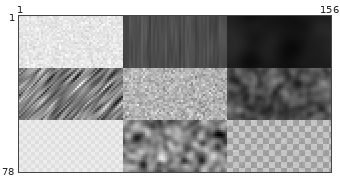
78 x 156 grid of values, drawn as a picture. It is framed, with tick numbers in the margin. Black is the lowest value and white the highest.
The table splits into 3 rows of 3 panels. Panel 1,1: very high, fine-grained, faint in contrast. Panel 1,2: low, streaked downward, faint in contrast. Panel 1,3: very low, smooth, faint in contrast. Panel 2,1: middling, slanting up to the right, strong in contrast. Panel 2,2: high, fine-grained. Panel 2,3: low, blotchy. Panel 3,1: very high, checkered, faint in contrast. Panel 3,2: middling, blotchy, strong in contrast. Panel 3,3: high, checkered.
